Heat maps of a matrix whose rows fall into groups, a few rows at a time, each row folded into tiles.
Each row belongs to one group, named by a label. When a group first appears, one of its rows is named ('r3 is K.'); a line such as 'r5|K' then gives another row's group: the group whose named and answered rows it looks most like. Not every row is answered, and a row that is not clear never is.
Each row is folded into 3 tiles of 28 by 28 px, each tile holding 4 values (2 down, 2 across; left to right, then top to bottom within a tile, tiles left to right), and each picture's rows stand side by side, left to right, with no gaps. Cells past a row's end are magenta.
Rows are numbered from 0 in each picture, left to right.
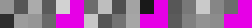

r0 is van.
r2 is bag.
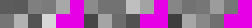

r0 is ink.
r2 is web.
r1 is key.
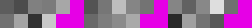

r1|bag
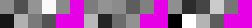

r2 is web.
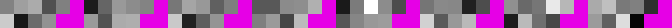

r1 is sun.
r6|key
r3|ink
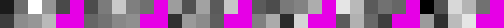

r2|van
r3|ink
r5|sun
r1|bag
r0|bag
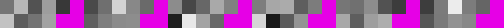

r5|bag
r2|web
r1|bag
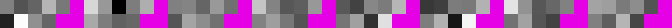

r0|web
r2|web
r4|ink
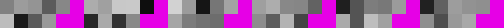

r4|sun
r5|sun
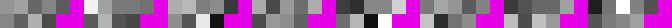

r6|sun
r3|van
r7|bag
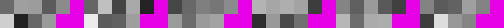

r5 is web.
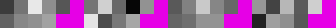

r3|van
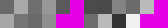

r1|ink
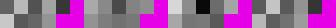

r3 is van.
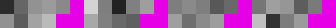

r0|sun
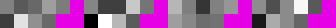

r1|web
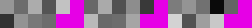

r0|van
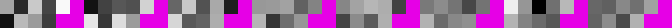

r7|ink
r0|van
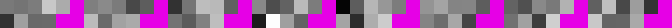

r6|ink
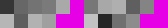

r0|sun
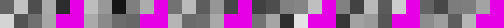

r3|ink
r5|ink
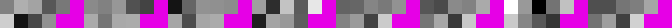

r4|ink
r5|ink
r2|sun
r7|ink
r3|van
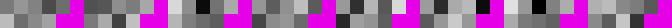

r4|van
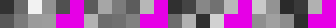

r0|bag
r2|ink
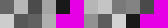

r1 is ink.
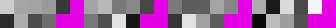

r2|web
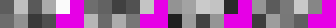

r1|sun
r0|key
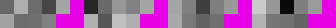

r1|sun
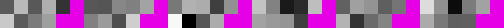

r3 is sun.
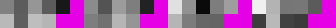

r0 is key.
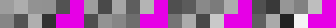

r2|ink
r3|ink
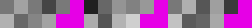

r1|sun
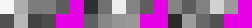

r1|bag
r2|key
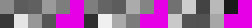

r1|web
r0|web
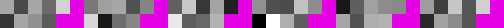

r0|van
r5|van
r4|sun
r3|web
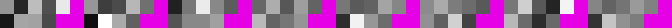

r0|van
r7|web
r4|web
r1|web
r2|bag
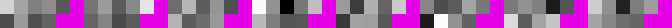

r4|van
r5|web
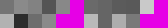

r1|sun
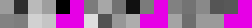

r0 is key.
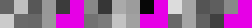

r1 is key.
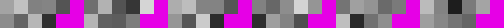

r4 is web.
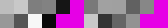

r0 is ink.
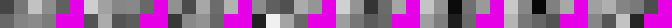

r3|web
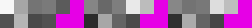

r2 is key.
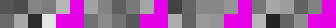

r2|sun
